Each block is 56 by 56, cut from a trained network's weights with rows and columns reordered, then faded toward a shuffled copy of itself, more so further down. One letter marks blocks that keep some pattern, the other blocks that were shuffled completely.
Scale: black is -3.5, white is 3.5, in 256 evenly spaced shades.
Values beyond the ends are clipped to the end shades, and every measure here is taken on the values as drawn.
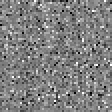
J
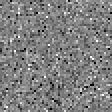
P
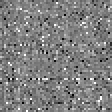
J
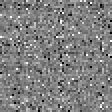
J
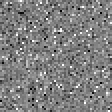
P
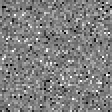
P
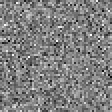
P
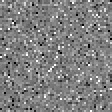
P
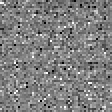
J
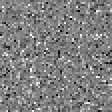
P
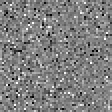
P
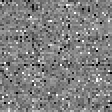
J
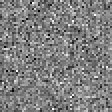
P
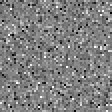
P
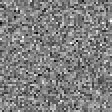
P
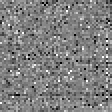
J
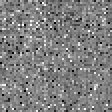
J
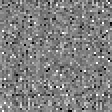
J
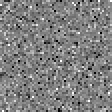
P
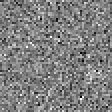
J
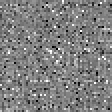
J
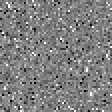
P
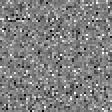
J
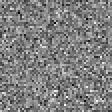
P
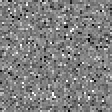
P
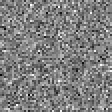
J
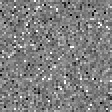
P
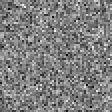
P
